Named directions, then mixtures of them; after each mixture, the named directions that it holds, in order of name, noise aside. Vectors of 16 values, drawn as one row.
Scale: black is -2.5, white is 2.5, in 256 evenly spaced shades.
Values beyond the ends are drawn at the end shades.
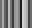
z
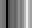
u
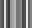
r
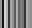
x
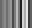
x, z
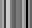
r, u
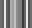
r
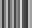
r, x, z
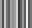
r, x, z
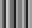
r, x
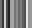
r, u, x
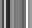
r, u, x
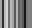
u, x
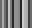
z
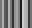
z
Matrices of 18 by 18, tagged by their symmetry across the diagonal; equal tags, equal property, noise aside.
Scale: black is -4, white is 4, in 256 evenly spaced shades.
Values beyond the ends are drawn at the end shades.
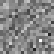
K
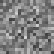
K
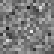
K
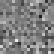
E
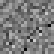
K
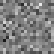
E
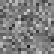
E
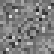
K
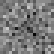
K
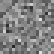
K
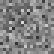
K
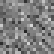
E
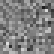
E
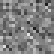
E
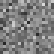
E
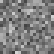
K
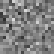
E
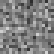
E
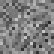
K
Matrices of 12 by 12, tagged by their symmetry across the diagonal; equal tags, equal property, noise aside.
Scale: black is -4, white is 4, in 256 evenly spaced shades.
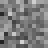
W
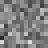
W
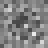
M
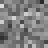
W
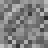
M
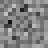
M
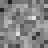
M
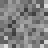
M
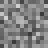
M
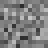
W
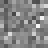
W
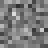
W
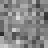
W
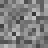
M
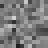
W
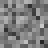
M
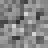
M
